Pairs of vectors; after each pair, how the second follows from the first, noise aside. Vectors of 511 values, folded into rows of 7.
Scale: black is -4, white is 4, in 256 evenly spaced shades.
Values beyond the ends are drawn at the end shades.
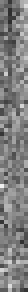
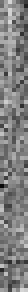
negated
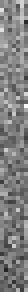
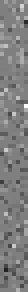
partly zeroed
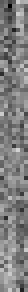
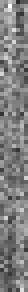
negated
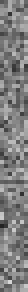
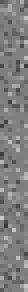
partly zeroed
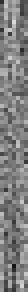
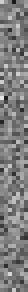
shuffled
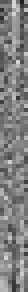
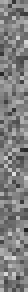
shuffled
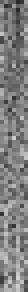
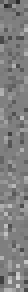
partly zeroed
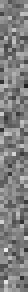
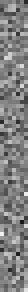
shuffled
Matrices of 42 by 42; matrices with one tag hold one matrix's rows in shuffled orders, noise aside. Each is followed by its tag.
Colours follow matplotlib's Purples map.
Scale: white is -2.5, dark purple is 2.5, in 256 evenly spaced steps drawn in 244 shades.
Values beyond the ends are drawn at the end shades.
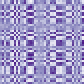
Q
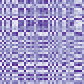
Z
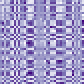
Q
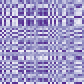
Z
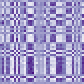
Q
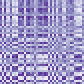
Z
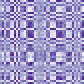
Q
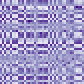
Z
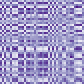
Z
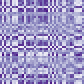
Z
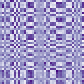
Q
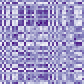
Z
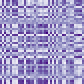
Z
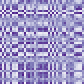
Z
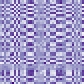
Q
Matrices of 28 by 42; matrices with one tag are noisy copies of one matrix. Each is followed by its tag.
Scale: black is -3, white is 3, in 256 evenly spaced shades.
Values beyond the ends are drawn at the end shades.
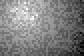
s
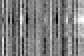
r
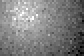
s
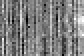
r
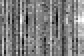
r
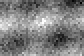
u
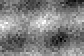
u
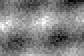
u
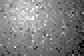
s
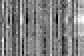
r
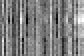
r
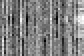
r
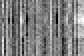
r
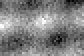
u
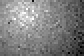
s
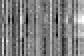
r
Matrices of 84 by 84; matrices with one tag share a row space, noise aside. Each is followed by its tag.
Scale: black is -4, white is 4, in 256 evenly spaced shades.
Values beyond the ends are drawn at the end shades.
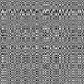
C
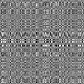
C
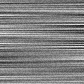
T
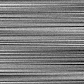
T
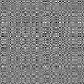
C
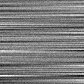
T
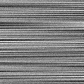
T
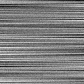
T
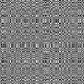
C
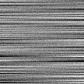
T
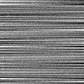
T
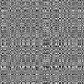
C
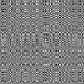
C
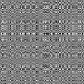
C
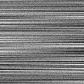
T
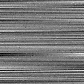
T
